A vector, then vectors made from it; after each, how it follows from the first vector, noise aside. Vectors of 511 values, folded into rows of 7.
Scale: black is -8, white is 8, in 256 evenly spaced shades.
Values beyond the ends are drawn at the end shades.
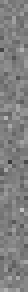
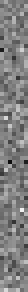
scaled up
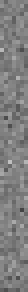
negated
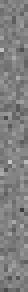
negated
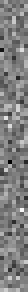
scaled up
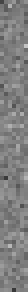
wrapped around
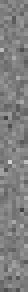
negated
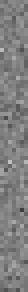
negated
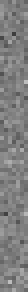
wrapped around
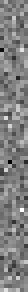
scaled up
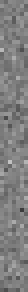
negated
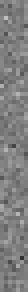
wrapped around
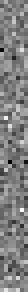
scaled up
